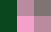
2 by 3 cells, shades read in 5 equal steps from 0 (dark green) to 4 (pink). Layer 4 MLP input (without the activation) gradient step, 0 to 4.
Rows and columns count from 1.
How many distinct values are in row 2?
3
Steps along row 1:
up down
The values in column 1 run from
0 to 0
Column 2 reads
3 4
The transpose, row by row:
0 0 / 3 4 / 2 3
